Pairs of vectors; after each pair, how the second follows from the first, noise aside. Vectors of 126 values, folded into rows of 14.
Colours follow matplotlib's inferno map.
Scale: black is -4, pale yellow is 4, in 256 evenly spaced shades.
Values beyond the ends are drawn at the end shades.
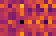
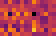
reversed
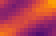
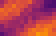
negated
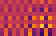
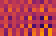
negated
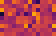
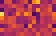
negated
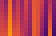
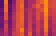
reversed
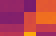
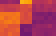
reversed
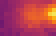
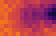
negated
